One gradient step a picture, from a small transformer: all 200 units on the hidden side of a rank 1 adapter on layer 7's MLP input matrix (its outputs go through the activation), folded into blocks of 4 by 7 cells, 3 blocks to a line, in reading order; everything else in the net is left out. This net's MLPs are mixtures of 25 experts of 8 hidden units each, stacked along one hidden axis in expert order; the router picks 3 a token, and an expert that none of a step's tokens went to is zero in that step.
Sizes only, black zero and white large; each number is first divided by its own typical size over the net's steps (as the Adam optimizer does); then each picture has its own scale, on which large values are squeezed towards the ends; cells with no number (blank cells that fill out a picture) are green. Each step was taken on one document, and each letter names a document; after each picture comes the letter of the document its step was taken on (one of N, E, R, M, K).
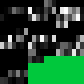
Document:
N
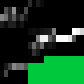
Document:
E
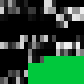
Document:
N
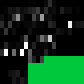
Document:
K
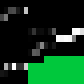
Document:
E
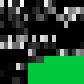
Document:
N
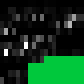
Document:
K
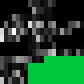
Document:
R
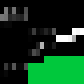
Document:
E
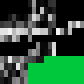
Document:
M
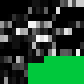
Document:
R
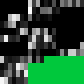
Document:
R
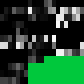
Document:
N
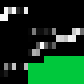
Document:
E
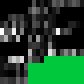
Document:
R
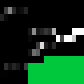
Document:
E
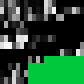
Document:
N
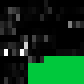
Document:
K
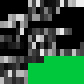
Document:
M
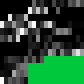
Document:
R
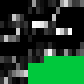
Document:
R
